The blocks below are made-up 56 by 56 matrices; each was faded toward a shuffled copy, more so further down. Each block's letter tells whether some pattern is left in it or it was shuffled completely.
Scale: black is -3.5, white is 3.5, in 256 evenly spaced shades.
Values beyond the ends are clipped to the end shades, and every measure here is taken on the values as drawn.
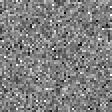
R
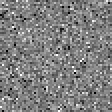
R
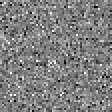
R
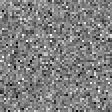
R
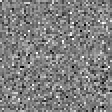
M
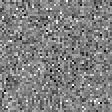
M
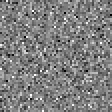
R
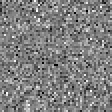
M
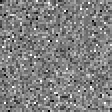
R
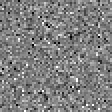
M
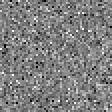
R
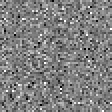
M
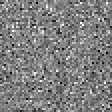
M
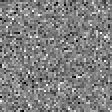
R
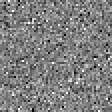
R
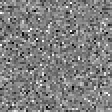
R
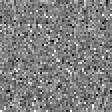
M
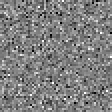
M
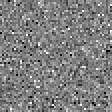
R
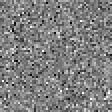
R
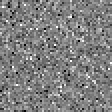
R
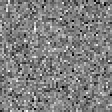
R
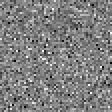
R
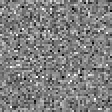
M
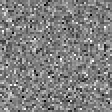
M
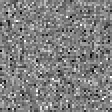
M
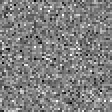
M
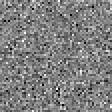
M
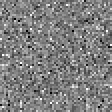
M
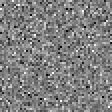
M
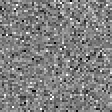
M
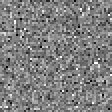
M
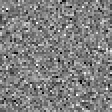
R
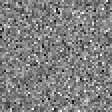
R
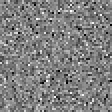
R
